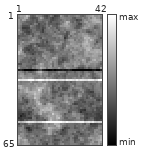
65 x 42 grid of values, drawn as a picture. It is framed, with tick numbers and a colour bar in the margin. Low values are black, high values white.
Grain: streaks across. Histogram: heavy tails on both sides. Slope: none. Odd lines: rows 28, 33 and 54. Average level on the scale: 50%.
